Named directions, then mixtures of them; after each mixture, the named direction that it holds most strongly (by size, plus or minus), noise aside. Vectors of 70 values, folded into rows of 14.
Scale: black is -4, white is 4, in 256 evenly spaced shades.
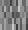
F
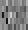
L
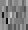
L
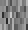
L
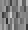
L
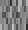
F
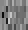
L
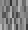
F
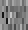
L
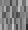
F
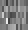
L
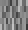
F
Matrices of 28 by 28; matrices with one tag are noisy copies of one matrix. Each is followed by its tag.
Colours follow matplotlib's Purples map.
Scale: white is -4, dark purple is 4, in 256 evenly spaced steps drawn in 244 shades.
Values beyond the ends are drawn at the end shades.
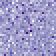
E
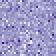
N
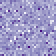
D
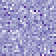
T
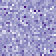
T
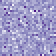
T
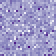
D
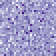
E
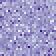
D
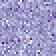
N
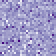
N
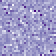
T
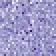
E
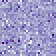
N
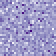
E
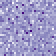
E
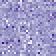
N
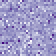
N
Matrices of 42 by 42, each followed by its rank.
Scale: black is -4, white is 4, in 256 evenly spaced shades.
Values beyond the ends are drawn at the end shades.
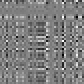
two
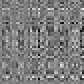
three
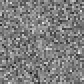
full rank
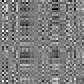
three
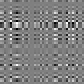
one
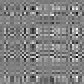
two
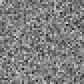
full rank
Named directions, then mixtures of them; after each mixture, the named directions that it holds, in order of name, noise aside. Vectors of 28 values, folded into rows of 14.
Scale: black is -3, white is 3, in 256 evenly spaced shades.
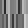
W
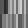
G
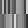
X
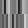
W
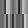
W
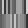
X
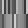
X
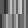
G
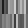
G, X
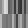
G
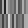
W, X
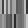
X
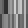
G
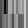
G, W
